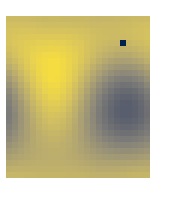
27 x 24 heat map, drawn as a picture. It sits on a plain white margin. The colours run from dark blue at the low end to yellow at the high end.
On average the colour sits 70% of the way up the scale. The middle right is the ninth with the lowest average. A single lone cell is far lower than the cells round it.
